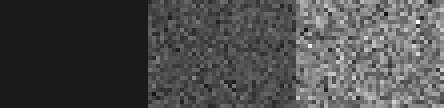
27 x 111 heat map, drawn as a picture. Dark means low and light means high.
It is made of 1 by 3 panels. Panel 1,1: very low, flat. Panel 1,2: low, fine-grained. Panel 1,3: middling, fine-grained, strong in contrast.
